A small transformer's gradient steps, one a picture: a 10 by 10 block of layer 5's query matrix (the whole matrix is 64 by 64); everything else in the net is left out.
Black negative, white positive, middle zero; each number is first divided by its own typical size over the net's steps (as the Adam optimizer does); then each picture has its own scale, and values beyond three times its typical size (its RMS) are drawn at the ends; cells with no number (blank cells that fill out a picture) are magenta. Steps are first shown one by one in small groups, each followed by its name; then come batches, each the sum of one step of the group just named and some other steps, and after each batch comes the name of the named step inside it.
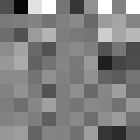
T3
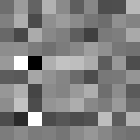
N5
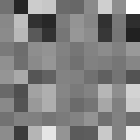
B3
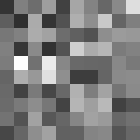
N5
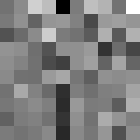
T3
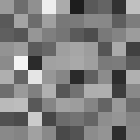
N5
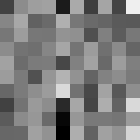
B3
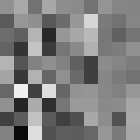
B3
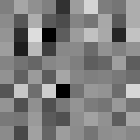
B3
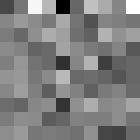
T3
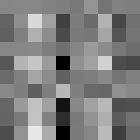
N5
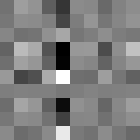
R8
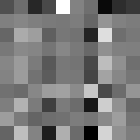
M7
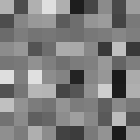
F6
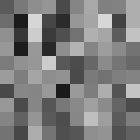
F6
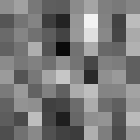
R8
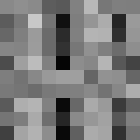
R8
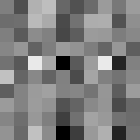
F6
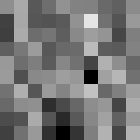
M7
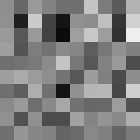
F6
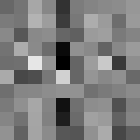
R8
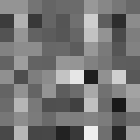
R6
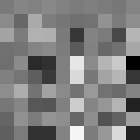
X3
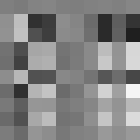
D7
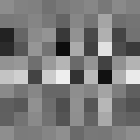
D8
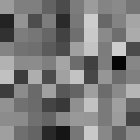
R6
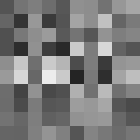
D8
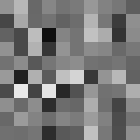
R6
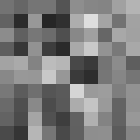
X3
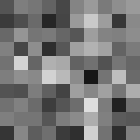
R6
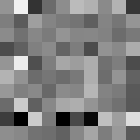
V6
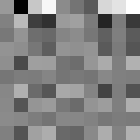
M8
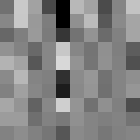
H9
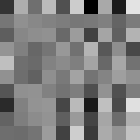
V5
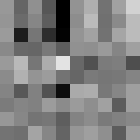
H9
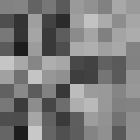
V6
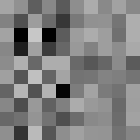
V6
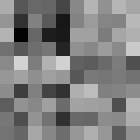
V6
